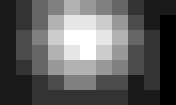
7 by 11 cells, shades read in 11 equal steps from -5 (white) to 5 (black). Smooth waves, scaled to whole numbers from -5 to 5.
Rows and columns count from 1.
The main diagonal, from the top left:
4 3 0 -2 -2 0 3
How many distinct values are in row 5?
8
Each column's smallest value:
4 2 0 -3 -5 -5 -4 -2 1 3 4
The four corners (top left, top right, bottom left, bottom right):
4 4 4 5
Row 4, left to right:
4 2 1 -2 -4 -5 -3 -1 2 3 5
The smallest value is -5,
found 3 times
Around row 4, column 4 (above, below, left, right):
-3 -1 1 -4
